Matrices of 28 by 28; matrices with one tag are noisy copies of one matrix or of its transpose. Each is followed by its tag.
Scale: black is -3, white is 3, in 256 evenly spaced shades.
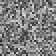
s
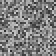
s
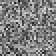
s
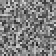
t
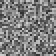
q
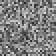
s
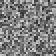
q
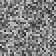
s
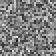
t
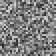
t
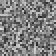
t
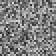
s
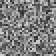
q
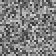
s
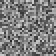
q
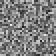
q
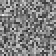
t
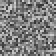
t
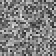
s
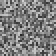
t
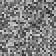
s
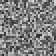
q
